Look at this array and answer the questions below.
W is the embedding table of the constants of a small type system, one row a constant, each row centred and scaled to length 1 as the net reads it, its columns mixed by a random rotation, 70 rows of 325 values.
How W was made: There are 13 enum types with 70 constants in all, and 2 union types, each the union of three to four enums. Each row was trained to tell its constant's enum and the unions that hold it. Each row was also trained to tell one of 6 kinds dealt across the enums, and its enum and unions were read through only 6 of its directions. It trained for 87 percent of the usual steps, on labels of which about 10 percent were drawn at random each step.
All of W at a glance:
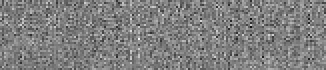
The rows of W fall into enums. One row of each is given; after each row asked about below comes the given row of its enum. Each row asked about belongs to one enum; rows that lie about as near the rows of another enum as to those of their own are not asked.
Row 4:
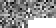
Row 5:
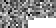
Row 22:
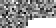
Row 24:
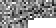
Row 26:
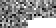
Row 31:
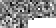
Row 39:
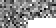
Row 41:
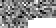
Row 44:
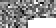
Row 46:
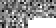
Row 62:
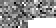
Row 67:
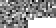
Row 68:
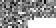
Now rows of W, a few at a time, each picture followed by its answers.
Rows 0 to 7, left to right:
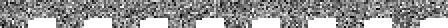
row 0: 4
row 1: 26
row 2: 44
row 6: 44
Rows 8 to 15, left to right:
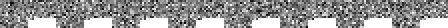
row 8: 68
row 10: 68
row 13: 4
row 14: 62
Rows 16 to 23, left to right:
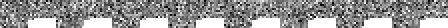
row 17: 39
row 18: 5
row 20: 62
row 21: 41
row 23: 46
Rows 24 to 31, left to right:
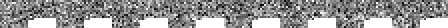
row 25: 67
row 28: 4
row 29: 5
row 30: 5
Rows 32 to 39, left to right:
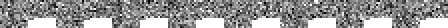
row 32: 39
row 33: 41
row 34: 46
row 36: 62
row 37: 41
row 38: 39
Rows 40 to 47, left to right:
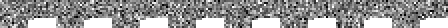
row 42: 39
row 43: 44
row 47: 41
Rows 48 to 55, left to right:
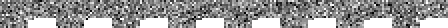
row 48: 68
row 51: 24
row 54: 39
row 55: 62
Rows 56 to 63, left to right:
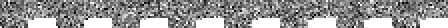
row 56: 4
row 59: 5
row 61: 26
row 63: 4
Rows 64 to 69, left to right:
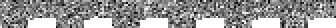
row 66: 62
